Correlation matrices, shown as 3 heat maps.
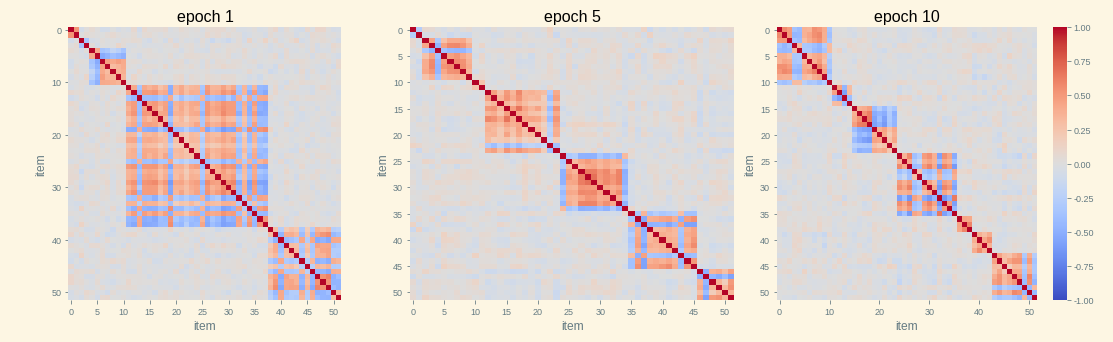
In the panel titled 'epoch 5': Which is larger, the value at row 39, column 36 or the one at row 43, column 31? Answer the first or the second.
the first
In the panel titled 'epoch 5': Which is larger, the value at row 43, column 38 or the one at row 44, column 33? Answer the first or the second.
the second
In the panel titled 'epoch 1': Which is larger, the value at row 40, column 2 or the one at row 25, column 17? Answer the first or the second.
the first
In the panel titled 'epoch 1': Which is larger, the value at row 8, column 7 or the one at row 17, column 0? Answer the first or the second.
the first
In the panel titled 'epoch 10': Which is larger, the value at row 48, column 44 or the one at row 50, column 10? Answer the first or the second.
the first
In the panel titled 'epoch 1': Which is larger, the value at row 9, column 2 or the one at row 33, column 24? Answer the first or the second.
the second
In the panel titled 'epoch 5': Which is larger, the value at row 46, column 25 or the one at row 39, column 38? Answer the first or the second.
the second
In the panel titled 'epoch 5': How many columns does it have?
52
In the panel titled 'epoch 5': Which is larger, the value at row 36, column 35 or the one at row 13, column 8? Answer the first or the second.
the second
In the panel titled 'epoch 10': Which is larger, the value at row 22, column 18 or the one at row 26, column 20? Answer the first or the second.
the second
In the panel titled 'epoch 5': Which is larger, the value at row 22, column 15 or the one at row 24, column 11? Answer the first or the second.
the second
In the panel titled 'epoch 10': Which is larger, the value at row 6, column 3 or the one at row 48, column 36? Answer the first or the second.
the second
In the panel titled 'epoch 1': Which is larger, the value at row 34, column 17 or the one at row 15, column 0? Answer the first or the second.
the second
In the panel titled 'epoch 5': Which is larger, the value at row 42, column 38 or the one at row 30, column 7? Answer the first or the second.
the first
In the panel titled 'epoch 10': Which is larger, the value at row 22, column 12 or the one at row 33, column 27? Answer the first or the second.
the first
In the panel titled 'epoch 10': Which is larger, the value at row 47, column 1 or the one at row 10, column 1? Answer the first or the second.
the first
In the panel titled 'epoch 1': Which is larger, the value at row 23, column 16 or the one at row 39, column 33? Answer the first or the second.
the first
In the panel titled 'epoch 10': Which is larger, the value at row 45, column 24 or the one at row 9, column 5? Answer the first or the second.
the second
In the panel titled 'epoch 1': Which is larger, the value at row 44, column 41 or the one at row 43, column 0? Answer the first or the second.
the second
